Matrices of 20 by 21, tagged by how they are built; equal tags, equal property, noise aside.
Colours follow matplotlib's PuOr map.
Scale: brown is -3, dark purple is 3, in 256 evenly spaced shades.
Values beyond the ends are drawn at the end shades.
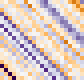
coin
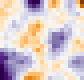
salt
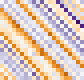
coin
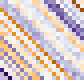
coin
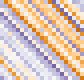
coin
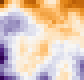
salt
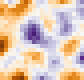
salt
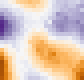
salt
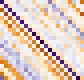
coin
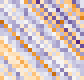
coin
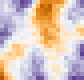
salt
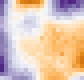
salt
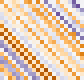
coin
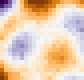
salt
